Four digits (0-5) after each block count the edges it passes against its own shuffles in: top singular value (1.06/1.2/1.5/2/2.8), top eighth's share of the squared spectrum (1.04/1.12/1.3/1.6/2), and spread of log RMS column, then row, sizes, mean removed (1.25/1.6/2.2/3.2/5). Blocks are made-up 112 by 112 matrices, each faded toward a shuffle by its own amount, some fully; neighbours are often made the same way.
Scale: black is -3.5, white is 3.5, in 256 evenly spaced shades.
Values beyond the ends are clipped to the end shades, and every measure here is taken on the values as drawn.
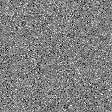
3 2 0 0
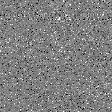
3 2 0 1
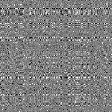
5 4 3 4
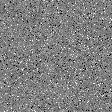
2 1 0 0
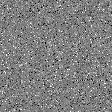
3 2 0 0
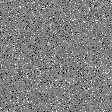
0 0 0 0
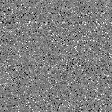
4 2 0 1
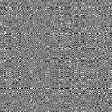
5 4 3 4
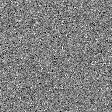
0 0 0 0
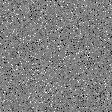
0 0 0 0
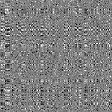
5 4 3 3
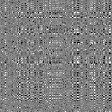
5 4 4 4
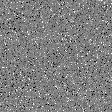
0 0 0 0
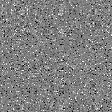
4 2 1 1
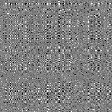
5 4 3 3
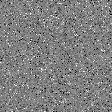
3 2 0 0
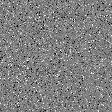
2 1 0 0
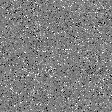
2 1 0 0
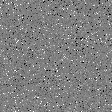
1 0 0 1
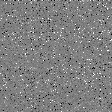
2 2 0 1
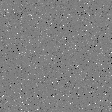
1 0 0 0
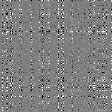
4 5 4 4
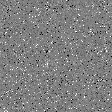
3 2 1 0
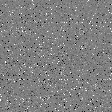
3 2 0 1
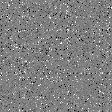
3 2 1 1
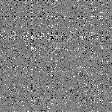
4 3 3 3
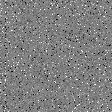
2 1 0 0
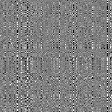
5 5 4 3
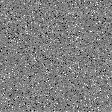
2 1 0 0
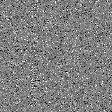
3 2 1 0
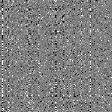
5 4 3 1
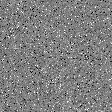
0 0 0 0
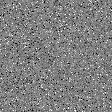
0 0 0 0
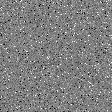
0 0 0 0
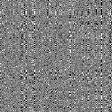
5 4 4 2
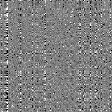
5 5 4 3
